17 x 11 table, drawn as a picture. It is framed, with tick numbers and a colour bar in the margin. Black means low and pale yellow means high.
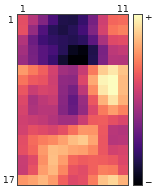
Calmest part: middle left. Grain: blotchy. Ninth with the lowest average: top middle. Seam: horizontal, 30% of the way down, the bottom part higher. Ninth with the highest average: middle right.
